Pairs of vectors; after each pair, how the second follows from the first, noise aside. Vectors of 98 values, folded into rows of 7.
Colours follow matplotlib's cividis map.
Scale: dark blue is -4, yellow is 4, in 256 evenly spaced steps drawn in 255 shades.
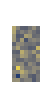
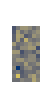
negated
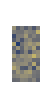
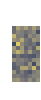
negated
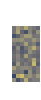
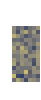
negated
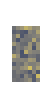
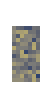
negated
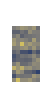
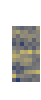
negated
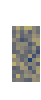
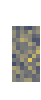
negated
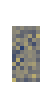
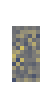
negated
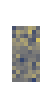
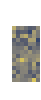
negated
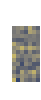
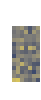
sign-scrambled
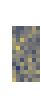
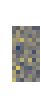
sign-scrambled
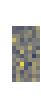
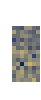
sign-scrambled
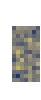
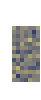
sign-scrambled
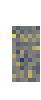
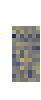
negated
